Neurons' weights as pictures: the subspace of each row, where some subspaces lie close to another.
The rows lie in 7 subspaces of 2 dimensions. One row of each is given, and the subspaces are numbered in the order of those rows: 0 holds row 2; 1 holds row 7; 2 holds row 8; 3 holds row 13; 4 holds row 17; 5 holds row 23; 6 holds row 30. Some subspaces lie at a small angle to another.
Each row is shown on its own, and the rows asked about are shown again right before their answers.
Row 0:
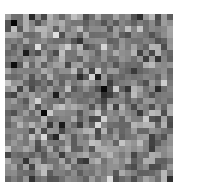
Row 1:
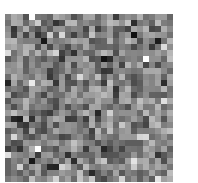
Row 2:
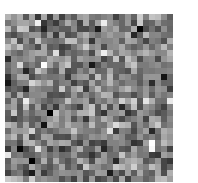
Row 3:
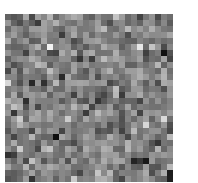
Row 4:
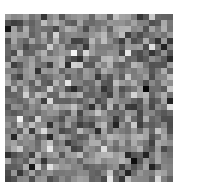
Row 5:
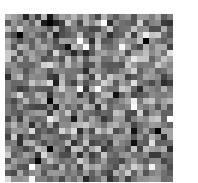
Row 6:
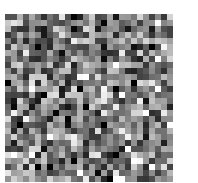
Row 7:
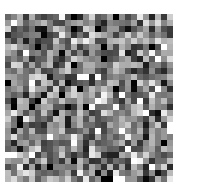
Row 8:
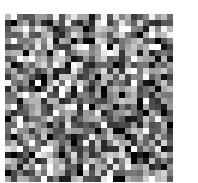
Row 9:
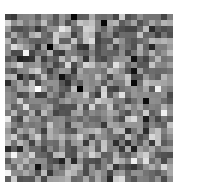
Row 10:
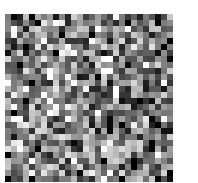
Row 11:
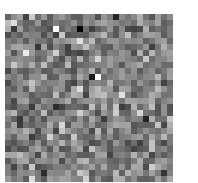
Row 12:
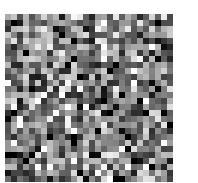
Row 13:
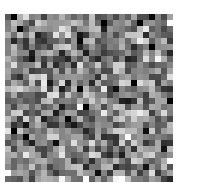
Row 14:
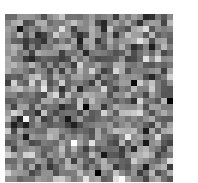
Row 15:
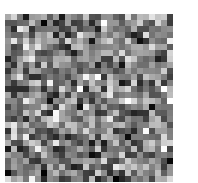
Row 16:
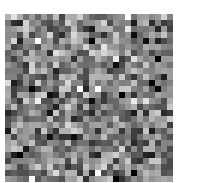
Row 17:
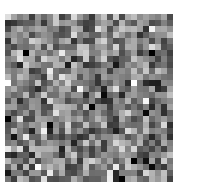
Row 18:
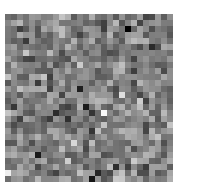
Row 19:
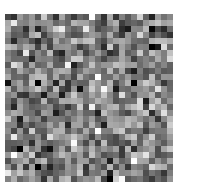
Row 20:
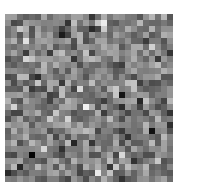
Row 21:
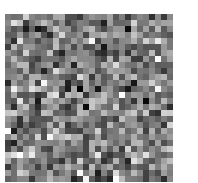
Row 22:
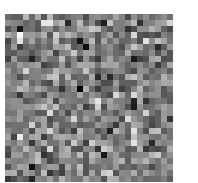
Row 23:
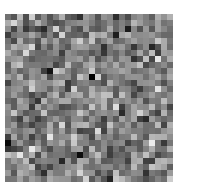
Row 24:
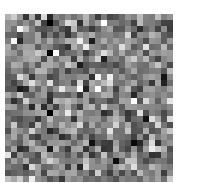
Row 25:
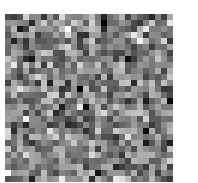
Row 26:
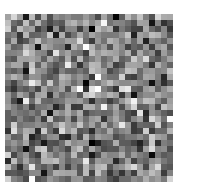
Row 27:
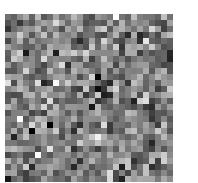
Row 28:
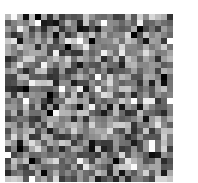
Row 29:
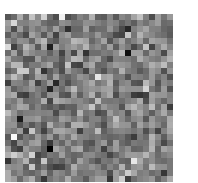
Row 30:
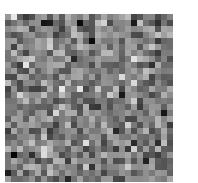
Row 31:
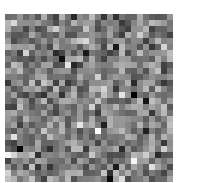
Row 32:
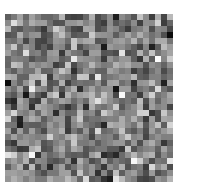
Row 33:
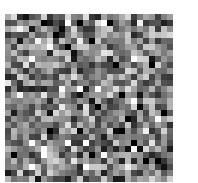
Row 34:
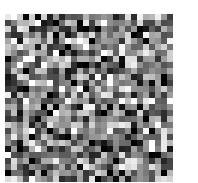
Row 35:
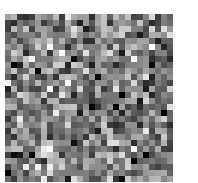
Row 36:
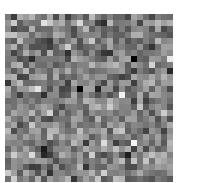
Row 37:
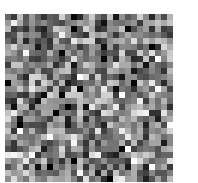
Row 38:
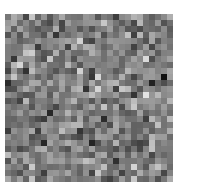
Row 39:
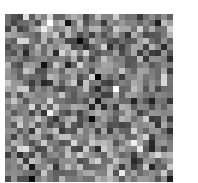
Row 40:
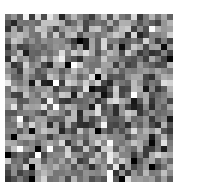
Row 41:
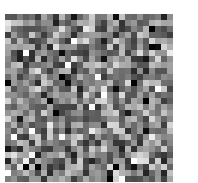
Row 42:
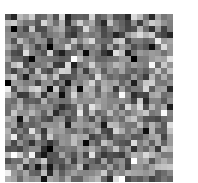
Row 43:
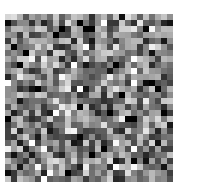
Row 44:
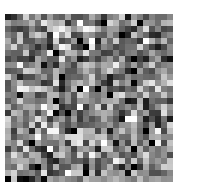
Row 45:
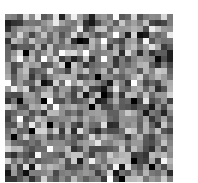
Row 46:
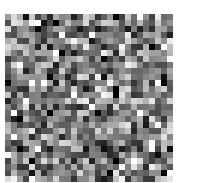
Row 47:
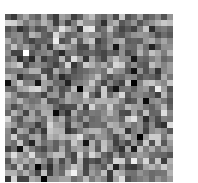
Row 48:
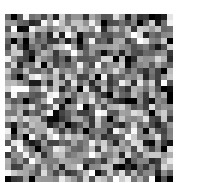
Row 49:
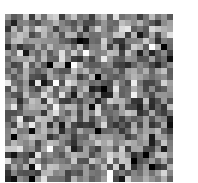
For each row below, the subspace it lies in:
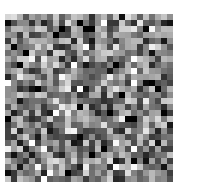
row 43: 4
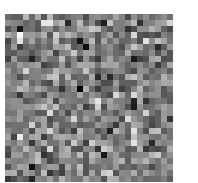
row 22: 2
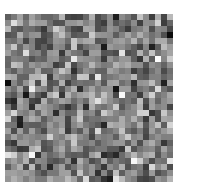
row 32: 1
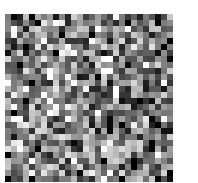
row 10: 3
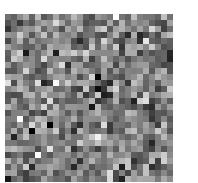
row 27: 4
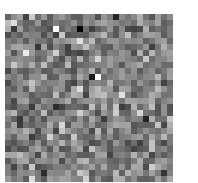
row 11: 5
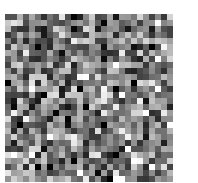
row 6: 1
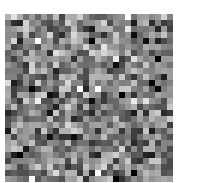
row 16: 5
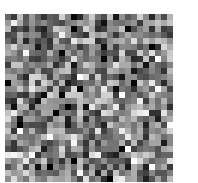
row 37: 1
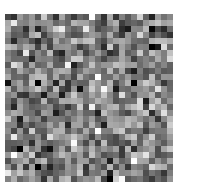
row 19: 2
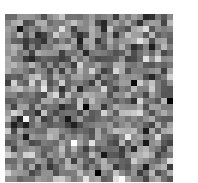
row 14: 3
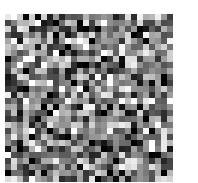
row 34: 0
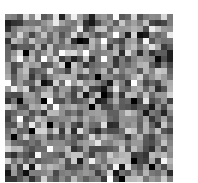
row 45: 4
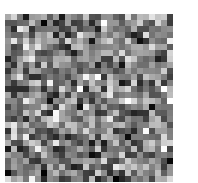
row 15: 3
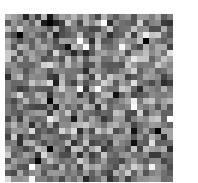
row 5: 2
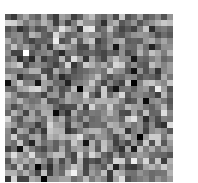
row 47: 4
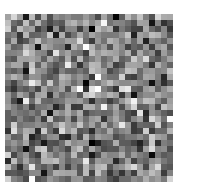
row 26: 5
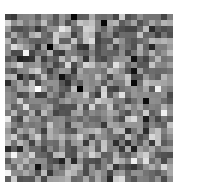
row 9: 4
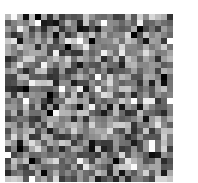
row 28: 0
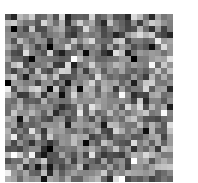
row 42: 6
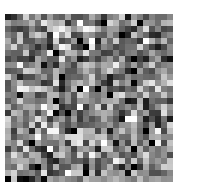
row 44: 4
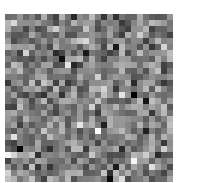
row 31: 2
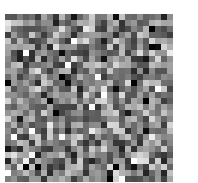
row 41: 4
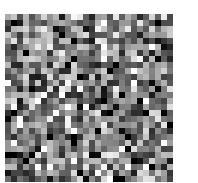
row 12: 1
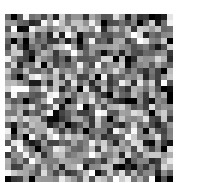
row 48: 3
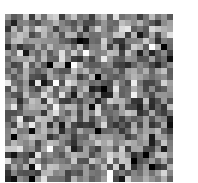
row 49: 2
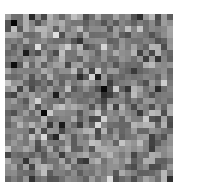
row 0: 5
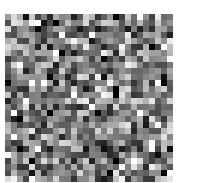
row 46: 0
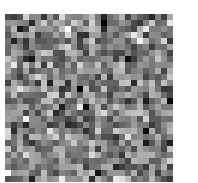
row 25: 3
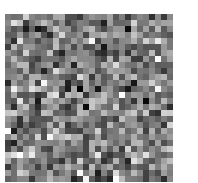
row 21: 5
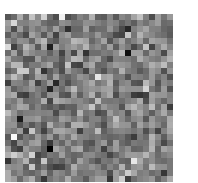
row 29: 6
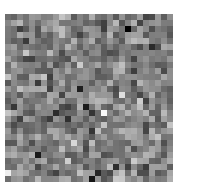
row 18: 0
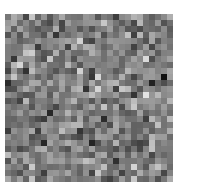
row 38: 5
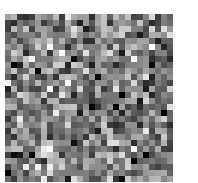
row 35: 6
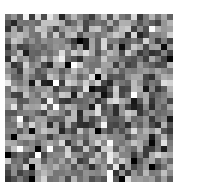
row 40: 2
